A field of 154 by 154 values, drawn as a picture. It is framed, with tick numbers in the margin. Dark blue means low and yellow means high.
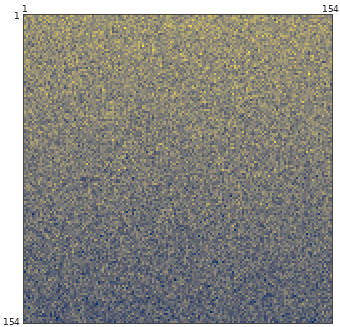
Odd rows or columns: none. Stripes: none. Slope: up to the top. Average level on the scale: 50%.
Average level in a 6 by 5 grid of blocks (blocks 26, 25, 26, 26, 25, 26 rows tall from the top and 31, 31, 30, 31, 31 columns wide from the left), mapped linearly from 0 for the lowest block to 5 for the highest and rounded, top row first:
55555 / 44444 / 33333 / 22222 / 11111 / 00000
